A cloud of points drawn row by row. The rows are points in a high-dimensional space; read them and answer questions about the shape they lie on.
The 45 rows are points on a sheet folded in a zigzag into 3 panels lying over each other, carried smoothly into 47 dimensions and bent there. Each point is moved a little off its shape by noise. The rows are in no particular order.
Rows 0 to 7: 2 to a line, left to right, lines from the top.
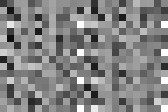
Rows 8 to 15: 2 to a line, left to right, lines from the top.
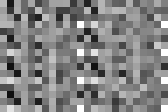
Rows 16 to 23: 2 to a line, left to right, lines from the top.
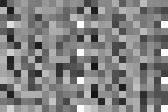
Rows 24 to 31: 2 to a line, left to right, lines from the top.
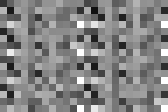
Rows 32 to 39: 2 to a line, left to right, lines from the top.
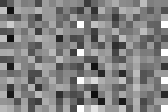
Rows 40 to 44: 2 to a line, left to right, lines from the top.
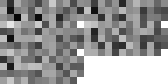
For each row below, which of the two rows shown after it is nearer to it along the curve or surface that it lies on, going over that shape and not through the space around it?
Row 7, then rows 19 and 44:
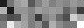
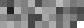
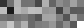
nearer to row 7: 44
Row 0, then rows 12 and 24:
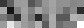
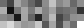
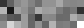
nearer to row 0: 12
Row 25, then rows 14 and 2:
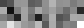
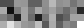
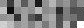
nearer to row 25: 14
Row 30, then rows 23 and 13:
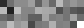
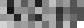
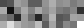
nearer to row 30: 23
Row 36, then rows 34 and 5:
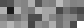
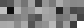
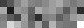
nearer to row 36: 34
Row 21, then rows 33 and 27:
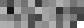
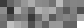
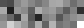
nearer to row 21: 33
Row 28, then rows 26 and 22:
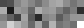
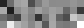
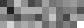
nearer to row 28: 26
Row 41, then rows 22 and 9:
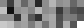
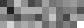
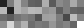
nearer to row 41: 9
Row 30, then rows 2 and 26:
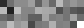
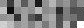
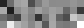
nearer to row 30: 2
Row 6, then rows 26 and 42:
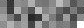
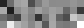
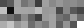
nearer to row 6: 42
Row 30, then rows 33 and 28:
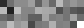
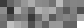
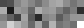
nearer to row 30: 33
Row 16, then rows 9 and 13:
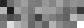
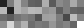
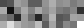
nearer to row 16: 9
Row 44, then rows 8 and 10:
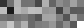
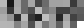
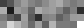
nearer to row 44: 10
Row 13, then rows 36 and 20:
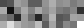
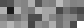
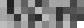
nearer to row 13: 20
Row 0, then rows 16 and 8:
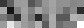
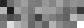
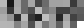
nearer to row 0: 16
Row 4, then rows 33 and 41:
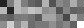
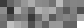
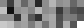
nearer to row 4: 41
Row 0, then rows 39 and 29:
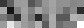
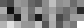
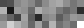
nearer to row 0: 39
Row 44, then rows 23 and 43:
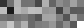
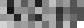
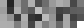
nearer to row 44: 23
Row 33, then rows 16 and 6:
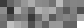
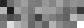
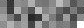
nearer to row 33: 6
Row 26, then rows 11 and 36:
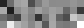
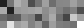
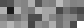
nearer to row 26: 11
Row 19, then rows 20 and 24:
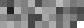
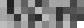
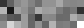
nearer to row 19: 20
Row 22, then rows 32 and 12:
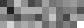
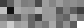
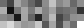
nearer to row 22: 12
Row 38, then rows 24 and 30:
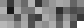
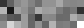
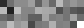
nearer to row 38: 30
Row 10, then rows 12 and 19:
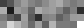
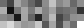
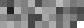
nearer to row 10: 12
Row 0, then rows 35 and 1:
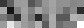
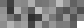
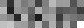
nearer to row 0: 1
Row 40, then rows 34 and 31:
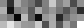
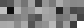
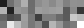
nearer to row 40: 31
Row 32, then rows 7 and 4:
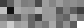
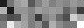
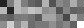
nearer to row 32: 4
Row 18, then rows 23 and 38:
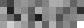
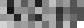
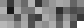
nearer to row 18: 23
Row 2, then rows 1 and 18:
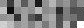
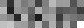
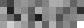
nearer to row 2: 1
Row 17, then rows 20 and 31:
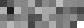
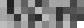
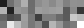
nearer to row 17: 20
